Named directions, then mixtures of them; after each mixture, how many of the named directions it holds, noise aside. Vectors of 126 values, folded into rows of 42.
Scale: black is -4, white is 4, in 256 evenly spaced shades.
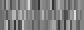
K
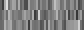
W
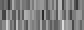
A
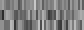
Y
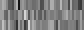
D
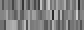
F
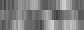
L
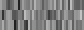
three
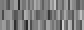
three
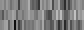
three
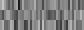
two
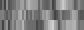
two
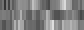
one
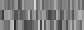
one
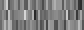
two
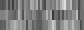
two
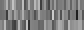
two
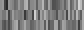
two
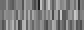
two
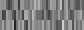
three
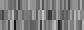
two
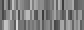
two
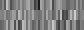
two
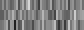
two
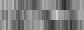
one
